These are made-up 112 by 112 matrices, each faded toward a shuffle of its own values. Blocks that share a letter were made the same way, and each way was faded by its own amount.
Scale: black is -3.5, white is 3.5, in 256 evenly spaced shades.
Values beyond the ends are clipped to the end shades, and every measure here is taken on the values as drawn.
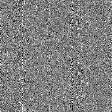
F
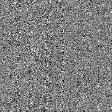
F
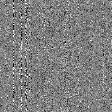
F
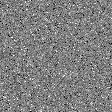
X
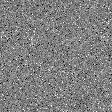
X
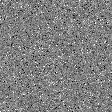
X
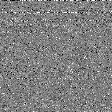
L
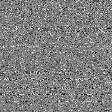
L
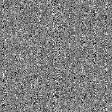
F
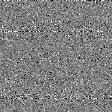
L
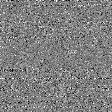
L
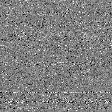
L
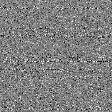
L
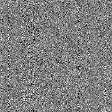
F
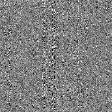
F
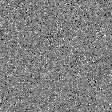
X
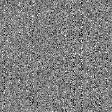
F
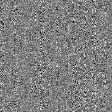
F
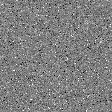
X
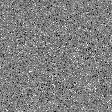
X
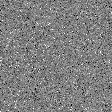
X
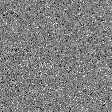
X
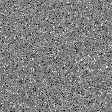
X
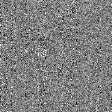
F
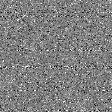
L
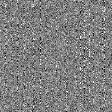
F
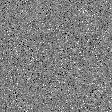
X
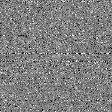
L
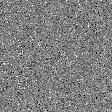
X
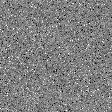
X
